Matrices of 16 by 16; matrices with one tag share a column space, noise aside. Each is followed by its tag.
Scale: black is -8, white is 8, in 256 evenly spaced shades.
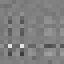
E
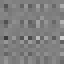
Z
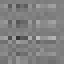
Z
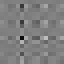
Z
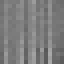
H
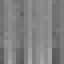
H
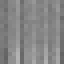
H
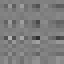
Z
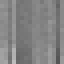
H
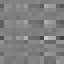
Z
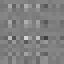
Z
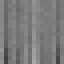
H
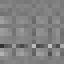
E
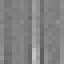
H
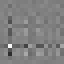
E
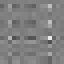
Z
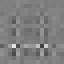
E
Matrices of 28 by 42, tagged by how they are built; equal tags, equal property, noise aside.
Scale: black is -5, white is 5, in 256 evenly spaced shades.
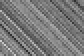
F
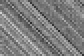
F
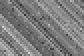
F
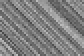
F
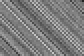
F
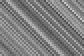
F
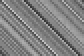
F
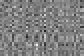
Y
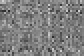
Y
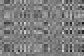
Y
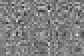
Y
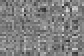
Y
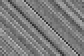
F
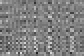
Y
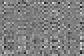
Y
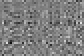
Y
